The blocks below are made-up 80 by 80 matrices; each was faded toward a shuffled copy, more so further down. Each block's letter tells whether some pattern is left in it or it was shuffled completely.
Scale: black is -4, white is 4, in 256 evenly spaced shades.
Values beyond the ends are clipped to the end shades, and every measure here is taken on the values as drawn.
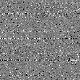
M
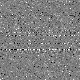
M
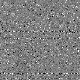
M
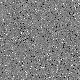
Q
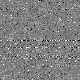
M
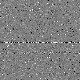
M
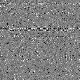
M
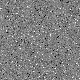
Q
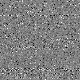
M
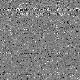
M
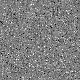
Q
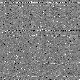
M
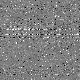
M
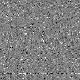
M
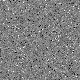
Q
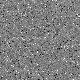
Q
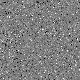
Q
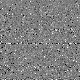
M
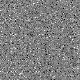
M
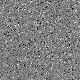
Q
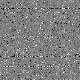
M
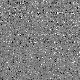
M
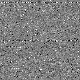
M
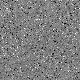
Q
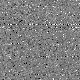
M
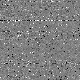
M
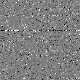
M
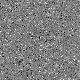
Q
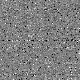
M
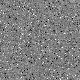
Q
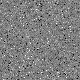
Q
